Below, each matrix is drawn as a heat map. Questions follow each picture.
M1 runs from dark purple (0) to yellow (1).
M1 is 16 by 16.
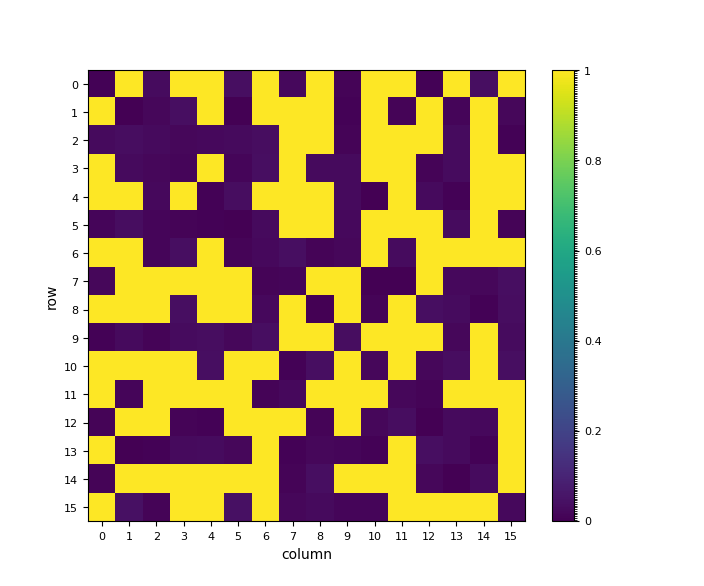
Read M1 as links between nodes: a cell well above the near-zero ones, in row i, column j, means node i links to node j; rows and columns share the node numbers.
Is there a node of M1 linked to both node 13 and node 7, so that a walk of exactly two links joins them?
no
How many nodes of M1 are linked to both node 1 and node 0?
4
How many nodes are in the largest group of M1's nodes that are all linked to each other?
5
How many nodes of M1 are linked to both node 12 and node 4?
4
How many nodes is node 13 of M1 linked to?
4
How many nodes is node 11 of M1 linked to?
11
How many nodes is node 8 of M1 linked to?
8
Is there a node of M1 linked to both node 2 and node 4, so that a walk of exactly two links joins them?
yes
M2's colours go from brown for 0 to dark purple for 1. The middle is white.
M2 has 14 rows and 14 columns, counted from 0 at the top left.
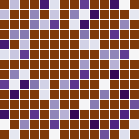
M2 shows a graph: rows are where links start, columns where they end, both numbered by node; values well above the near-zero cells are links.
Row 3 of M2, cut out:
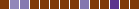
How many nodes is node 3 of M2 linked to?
4
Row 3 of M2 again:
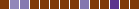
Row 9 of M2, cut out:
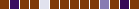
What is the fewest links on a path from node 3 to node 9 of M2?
2
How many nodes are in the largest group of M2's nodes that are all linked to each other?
4
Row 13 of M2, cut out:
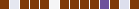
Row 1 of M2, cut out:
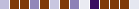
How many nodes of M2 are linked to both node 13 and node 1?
1
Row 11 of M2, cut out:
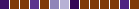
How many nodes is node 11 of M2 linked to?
6
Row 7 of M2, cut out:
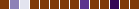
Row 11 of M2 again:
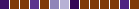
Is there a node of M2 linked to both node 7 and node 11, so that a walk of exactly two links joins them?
no
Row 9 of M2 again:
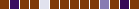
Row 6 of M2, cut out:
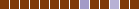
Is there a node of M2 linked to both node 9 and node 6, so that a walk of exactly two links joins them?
no
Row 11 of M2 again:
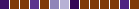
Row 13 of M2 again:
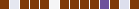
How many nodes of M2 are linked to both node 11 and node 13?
2
